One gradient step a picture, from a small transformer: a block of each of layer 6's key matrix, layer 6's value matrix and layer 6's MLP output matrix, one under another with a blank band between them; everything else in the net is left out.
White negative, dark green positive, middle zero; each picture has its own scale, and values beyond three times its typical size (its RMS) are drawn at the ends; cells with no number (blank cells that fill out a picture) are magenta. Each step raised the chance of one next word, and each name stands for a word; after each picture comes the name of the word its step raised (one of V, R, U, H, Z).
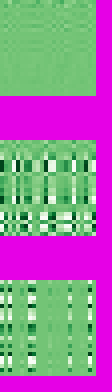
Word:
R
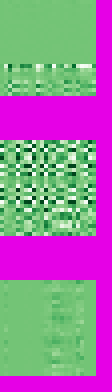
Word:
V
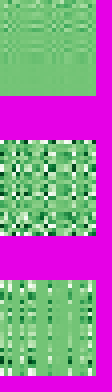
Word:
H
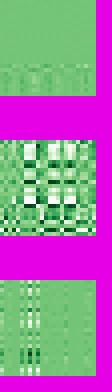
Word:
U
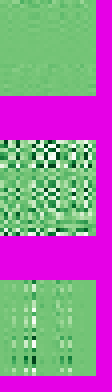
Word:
V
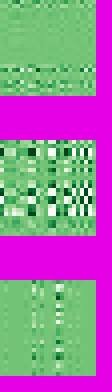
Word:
H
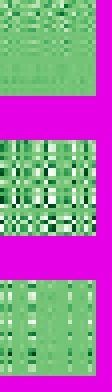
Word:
U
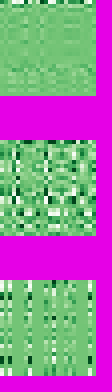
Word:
H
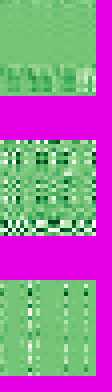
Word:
R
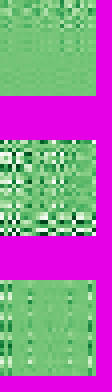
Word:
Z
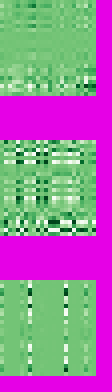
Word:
R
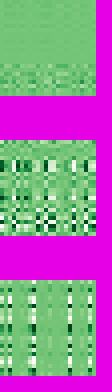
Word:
R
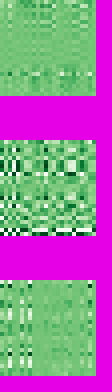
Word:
R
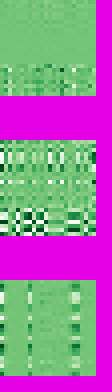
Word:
Z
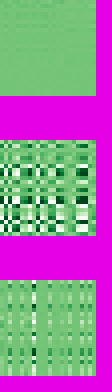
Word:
U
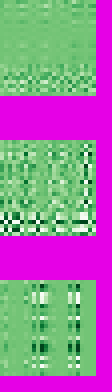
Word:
Z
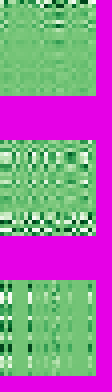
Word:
Z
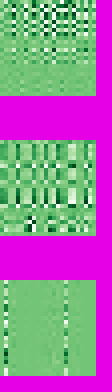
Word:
U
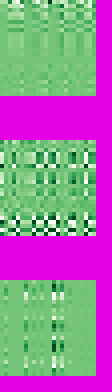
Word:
Z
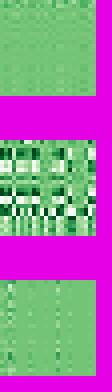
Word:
H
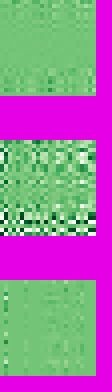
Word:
Z
